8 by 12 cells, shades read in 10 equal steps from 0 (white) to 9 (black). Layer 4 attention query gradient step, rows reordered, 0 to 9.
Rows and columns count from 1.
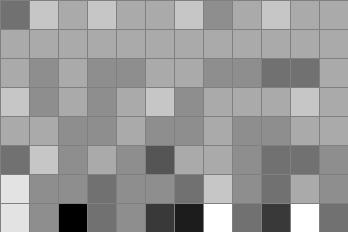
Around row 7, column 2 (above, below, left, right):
2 4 1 4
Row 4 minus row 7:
1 0 -1 -1 -1 -2 -1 1 -1 -2 -1 -1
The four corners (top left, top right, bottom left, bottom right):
5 3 1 5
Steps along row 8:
up up down down up up down up up down up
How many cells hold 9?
1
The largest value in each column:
5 4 9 5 4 7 8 4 5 7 5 5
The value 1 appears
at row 7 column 1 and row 8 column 1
